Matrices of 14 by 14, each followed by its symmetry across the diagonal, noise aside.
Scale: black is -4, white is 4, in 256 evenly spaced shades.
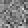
antisymmetric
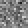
neither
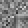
antisymmetric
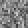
neither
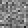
neither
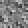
antisymmetric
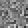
antisymmetric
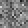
neither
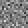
antisymmetric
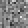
neither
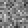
neither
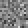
antisymmetric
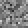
neither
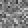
neither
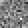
neither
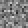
antisymmetric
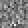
neither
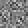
antisymmetric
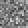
neither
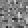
antisymmetric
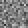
antisymmetric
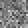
neither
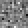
antisymmetric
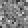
antisymmetric
